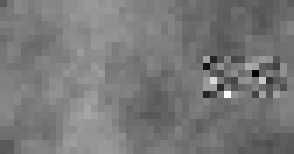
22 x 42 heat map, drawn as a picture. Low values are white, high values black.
No single row or column stands out from its neighbours. No regular stripes run through it. Values change most from cell to cell in the middle right. An odd patch, rougher than its surroundings, sits in the middle right. The distribution is heavy-tailed on both sides.
